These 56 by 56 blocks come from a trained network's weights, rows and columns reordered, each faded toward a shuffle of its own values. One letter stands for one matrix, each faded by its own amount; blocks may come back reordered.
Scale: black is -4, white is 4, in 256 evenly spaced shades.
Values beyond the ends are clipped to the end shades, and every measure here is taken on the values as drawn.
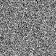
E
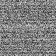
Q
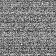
Q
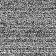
Q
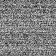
Q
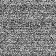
Q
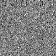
E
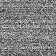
Q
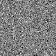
E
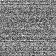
Q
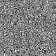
E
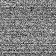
Q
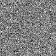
E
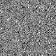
E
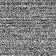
Q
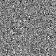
E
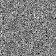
E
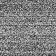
Q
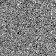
E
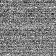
Q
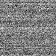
Q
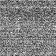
Q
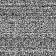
Q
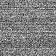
Q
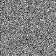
E
